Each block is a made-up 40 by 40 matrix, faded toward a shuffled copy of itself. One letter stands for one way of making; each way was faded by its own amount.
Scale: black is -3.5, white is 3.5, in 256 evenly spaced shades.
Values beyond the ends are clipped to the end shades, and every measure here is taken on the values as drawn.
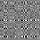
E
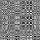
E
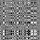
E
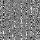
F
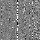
F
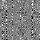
F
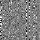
F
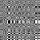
E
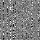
F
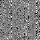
F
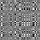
E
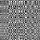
E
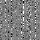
F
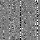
F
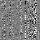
F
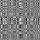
E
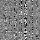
F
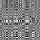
E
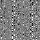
F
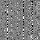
F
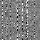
F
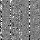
F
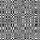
E
